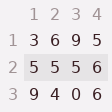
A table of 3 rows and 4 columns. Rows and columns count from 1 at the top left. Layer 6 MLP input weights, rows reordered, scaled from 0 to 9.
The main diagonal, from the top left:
3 5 0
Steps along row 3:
down down up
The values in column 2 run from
4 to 6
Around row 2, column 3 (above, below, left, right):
9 0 5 6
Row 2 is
5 5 5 6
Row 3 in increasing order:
0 4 6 9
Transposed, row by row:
3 5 9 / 6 5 4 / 9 5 0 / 5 6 6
